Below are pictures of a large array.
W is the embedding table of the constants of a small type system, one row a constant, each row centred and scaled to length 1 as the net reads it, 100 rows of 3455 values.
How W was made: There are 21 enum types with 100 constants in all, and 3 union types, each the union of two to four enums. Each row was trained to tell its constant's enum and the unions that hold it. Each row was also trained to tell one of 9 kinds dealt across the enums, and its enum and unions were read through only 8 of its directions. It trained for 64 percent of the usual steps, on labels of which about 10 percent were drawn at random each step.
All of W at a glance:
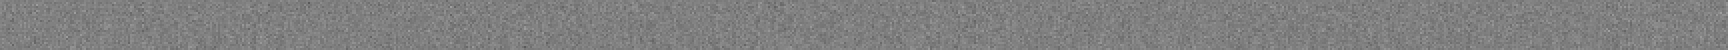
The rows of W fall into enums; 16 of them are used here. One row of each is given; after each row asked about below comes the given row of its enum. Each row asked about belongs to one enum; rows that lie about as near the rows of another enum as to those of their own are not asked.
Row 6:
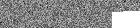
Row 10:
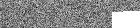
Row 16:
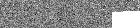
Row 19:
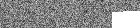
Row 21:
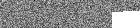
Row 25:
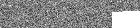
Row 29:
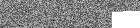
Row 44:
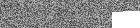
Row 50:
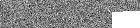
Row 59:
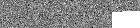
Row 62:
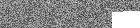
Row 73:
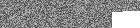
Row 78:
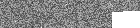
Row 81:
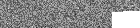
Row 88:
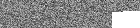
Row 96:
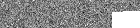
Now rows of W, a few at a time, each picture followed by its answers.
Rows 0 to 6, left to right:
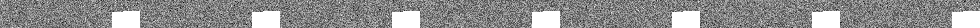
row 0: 29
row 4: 29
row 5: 96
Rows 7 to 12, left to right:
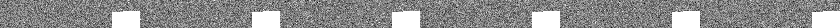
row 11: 50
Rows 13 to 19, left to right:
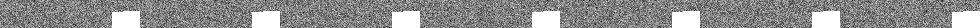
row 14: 88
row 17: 96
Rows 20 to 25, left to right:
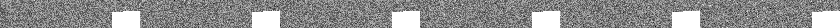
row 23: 19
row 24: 25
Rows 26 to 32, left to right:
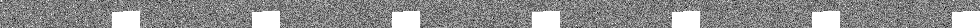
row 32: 73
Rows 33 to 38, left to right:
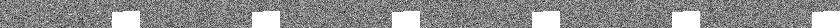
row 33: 96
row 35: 19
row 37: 73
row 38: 6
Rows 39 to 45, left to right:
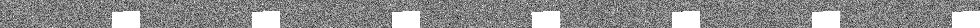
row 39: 50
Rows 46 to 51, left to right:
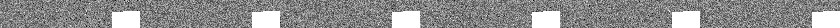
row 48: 25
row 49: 88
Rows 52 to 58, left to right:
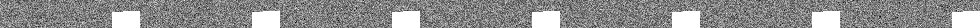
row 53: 44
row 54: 50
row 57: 6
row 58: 19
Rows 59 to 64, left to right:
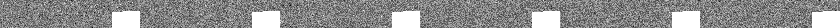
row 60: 96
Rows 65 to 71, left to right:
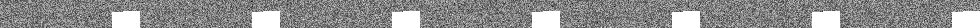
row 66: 19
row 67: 6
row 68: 50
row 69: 88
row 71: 44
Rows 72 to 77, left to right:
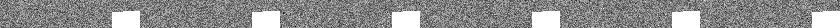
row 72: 19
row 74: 44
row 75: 73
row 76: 50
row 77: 96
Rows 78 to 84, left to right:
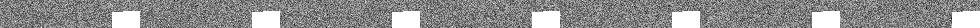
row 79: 21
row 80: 88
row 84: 73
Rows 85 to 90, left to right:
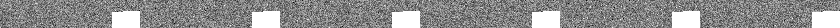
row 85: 88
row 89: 25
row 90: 59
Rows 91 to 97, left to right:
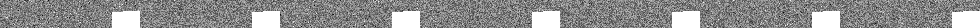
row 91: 44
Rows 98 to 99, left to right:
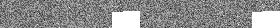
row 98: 78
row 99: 25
